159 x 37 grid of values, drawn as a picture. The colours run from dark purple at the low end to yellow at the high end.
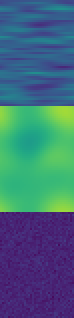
It is made of 3 by 1 panels. Panel 1,1: low, streaked across. Panel 2,1: high, smooth. Panel 3,1: very low, fine-grained, faint in contrast.
